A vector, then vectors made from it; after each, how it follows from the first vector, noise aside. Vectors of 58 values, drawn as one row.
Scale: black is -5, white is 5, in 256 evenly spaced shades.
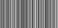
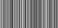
reversed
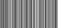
sign-scrambled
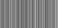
shrunk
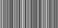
reversed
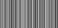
negated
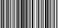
scaled up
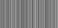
shrunk
